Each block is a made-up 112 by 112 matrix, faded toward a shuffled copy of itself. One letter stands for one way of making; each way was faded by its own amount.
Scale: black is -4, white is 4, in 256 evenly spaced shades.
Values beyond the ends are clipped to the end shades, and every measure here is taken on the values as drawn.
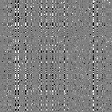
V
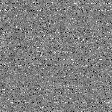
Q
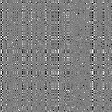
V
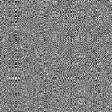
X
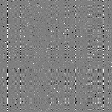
V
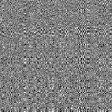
X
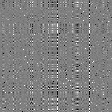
V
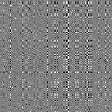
V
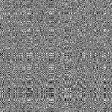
X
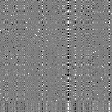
V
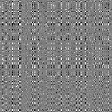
V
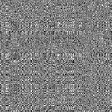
X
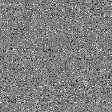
Q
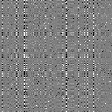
V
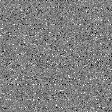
Q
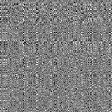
X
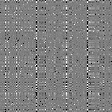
V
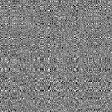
X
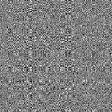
X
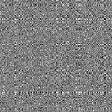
X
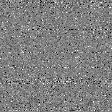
Q
